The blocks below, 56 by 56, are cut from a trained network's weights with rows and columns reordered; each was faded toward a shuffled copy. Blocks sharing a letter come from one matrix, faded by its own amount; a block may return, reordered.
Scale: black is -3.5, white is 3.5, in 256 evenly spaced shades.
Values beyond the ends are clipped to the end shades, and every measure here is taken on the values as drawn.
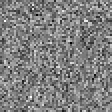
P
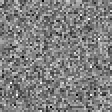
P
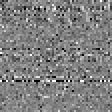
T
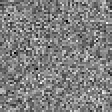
P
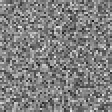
P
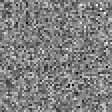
P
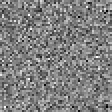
P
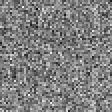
P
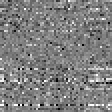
T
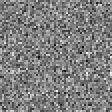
P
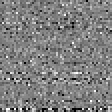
T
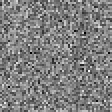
P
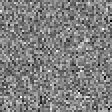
P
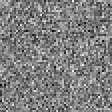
P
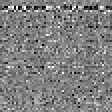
T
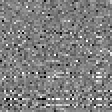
T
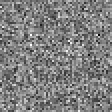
P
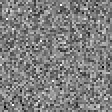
P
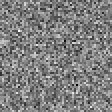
P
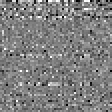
T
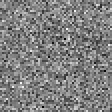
P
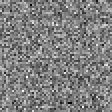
P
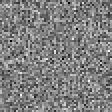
P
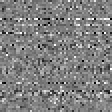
T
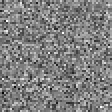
P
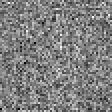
P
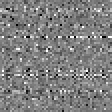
T
